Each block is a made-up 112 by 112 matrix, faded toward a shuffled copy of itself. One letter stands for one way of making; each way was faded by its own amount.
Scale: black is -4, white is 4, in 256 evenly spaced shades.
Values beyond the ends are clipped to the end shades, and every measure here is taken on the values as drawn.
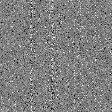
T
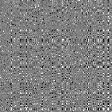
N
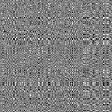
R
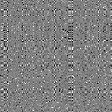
N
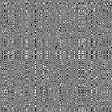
N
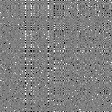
N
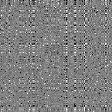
N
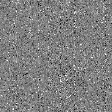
T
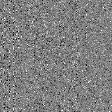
T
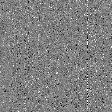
T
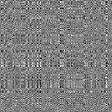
R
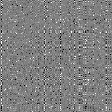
N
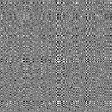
R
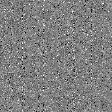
T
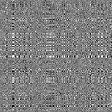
R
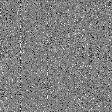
T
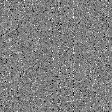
T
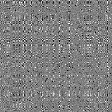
N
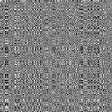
R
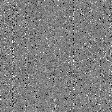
T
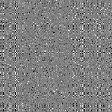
N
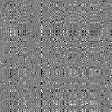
N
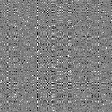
N
